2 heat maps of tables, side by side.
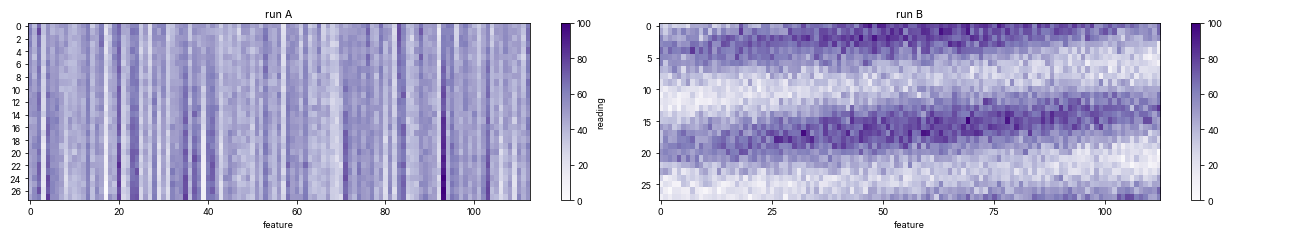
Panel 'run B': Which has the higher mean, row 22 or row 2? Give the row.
2
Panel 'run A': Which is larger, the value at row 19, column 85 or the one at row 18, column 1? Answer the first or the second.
the second
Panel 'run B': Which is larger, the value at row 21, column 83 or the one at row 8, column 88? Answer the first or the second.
the second
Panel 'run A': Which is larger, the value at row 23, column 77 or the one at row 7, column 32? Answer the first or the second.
the first
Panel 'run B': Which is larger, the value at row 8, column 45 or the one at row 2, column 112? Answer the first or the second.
the second
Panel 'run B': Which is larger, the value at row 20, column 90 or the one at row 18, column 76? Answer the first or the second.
the second
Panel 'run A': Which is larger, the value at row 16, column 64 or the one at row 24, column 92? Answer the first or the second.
the first
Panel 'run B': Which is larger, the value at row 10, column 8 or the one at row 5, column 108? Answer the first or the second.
the second
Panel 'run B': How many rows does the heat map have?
28
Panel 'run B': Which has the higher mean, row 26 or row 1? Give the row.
1
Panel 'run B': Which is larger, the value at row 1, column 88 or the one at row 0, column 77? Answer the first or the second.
the second
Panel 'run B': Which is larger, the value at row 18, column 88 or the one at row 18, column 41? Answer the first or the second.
the second
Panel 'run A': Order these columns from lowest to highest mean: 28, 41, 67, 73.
67, 73, 28, 41
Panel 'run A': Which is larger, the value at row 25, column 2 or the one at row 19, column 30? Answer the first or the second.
the first
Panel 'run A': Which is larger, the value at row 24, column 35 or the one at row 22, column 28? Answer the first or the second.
the first
